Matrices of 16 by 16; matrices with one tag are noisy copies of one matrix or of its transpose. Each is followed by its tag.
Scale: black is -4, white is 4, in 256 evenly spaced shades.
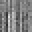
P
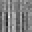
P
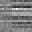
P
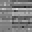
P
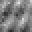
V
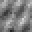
V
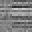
P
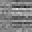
P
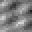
V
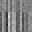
P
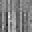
P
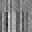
P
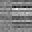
P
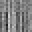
P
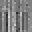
P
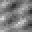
V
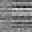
P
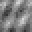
V
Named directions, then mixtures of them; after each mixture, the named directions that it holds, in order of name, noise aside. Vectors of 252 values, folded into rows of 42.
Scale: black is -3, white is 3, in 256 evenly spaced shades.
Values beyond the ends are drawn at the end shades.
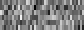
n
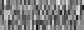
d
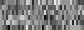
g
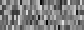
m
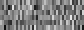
d, n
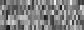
d, g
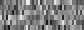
g, m, n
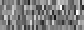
d, m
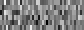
d, m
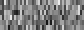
d, g, m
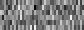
d, n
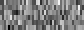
d, g, m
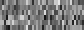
g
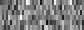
g, m, n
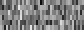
d, m, n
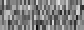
d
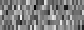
n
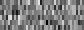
g, m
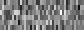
d, m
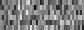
m, n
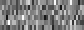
d, g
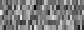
n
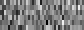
d, g, m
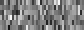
d, g, m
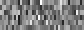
m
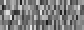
d, m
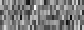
n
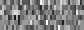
m
